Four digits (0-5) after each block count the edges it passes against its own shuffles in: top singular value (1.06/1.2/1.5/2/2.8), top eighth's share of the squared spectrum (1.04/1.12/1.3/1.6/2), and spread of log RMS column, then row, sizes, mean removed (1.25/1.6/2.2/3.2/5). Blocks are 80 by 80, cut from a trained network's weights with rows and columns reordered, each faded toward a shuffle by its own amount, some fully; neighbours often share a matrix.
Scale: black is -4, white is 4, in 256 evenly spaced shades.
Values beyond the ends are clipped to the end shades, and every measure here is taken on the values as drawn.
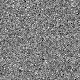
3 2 0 0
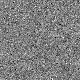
0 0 0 0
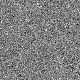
0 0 0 0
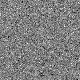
2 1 0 0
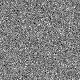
0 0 0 0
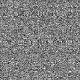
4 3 0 2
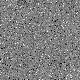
1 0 0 0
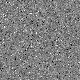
0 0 0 0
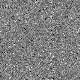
2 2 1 0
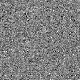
3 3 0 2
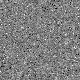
0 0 0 0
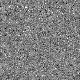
2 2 1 1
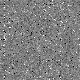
2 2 1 0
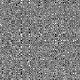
4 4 3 2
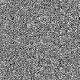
3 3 1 1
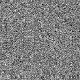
3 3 1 2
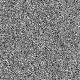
2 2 0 0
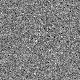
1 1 0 0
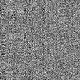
3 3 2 2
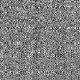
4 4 2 3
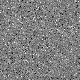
1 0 0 0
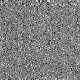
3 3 1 2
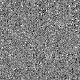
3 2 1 1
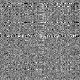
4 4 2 3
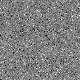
2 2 0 1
